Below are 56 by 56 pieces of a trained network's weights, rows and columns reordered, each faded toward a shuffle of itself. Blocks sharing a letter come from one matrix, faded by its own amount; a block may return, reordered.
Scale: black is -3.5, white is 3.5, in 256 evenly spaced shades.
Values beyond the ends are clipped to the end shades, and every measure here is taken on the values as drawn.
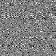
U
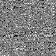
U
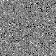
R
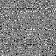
U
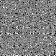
U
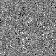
R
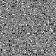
U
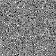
R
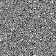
R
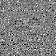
U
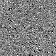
R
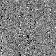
R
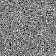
R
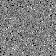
R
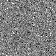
R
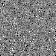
R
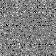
U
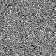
R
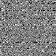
U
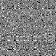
U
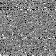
U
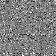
U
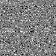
U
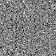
R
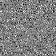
U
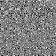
U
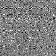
U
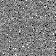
R
